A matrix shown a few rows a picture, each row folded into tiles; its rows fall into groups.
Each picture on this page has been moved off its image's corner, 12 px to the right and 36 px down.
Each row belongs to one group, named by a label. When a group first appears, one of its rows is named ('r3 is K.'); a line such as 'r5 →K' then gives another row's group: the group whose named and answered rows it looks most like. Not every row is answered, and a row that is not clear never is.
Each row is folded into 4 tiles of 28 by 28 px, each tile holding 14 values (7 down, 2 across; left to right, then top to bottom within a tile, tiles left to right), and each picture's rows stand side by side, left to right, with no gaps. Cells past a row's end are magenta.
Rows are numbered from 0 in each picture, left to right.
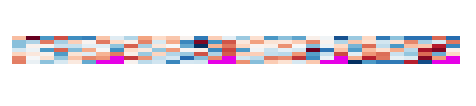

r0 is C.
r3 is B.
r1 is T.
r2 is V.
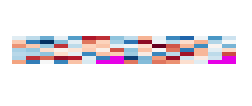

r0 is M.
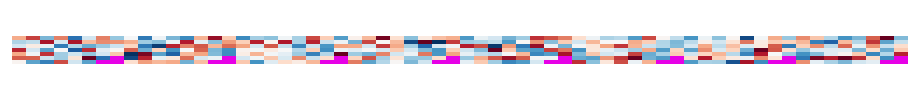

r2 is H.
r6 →B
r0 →C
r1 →M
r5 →V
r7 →M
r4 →M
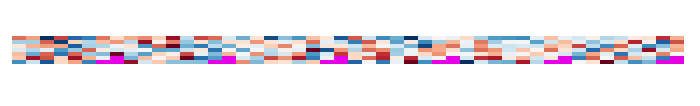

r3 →B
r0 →C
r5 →M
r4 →B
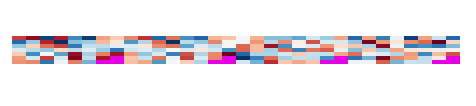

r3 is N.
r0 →C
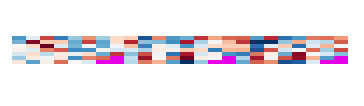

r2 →M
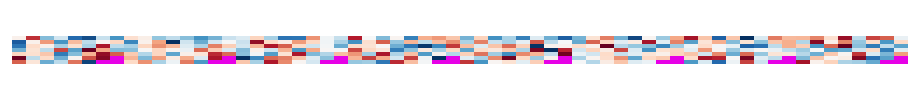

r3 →C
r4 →V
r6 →C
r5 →N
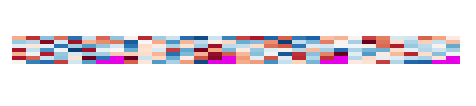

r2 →C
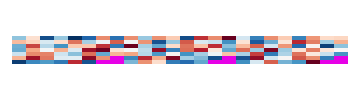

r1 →M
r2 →M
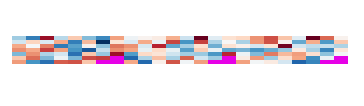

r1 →H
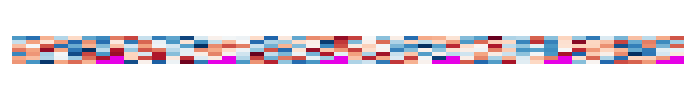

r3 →C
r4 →H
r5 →H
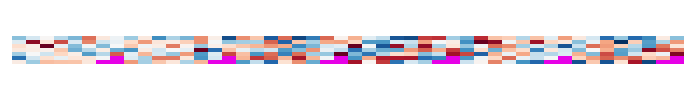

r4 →N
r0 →H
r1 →V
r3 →M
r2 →C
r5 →B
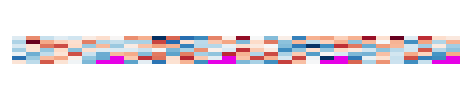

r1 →C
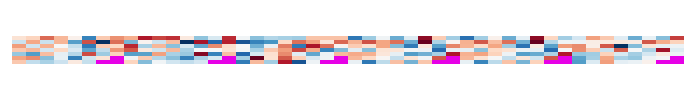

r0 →T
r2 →M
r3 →H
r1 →T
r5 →N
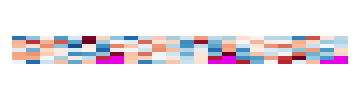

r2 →V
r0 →H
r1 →H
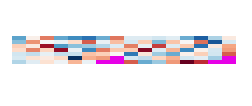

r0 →N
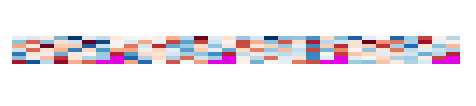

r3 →H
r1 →H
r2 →V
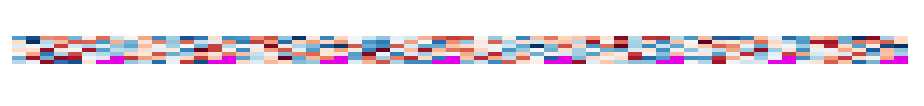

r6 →V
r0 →M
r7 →N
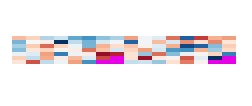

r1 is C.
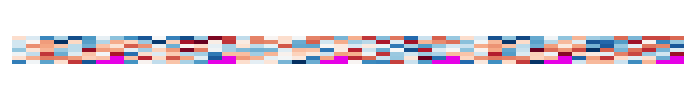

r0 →B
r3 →C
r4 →B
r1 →M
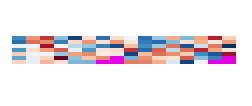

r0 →N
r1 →M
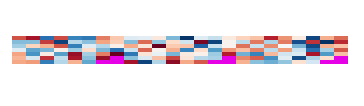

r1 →V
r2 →T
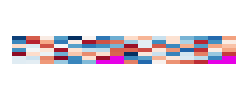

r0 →N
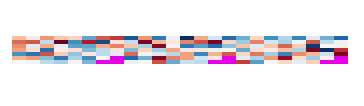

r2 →V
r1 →N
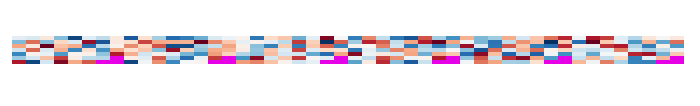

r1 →N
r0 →V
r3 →N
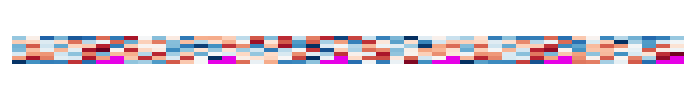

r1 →C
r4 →B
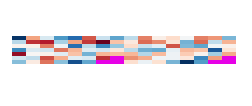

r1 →T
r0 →N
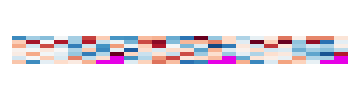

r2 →H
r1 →N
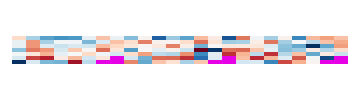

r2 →C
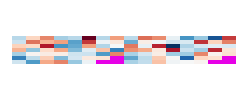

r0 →H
